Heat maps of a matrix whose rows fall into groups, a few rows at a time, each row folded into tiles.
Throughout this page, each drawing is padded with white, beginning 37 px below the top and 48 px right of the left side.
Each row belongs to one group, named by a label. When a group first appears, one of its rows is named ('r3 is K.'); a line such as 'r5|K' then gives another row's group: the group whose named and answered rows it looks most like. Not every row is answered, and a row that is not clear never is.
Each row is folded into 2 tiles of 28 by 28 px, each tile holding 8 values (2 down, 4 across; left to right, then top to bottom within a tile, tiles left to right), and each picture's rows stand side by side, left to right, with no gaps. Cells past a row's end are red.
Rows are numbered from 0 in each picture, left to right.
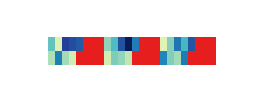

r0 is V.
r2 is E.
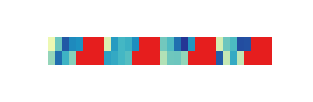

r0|V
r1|E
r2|V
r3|E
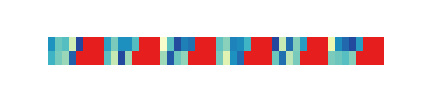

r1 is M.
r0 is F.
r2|V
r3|M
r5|V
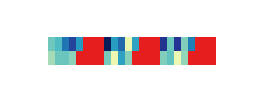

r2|F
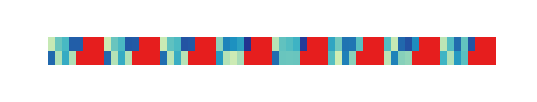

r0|E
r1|E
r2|E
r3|E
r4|E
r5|M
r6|V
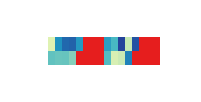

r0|V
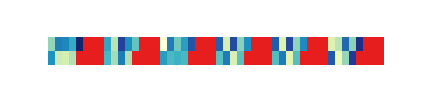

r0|E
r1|M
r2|E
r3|F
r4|F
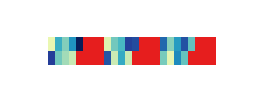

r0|E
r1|E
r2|M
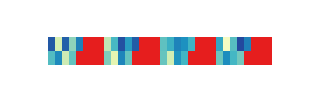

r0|F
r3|V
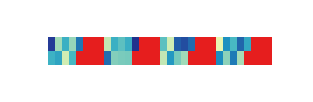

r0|F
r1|E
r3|E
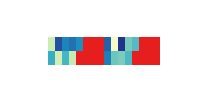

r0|E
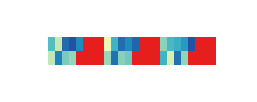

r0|V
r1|V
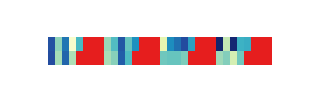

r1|M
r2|V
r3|F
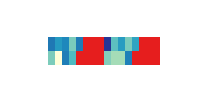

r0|M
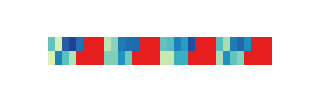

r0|V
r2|M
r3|V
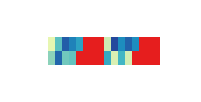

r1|E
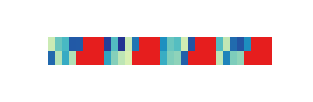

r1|F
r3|V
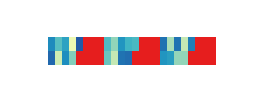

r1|M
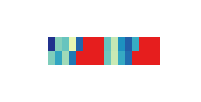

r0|F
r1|M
